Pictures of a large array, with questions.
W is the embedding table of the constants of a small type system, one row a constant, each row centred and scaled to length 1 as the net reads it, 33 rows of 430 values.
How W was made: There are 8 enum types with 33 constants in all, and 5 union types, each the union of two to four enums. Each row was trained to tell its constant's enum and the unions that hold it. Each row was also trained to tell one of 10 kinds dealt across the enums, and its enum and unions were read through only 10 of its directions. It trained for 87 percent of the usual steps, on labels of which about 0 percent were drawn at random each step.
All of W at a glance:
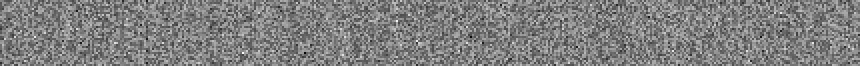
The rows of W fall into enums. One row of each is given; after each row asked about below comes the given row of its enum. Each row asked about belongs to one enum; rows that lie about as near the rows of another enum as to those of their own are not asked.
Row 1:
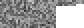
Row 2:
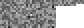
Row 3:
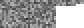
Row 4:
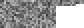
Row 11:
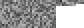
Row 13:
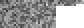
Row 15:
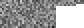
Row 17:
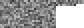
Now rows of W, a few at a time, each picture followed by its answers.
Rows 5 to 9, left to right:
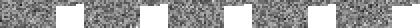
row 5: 15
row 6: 13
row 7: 11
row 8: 11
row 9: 13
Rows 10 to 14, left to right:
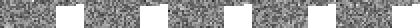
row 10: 1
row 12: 17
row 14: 15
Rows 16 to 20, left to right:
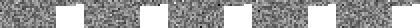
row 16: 17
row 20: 2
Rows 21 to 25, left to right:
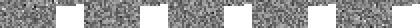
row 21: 13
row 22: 13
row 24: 2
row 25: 1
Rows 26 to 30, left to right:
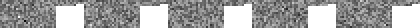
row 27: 15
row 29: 11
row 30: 15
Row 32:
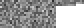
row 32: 2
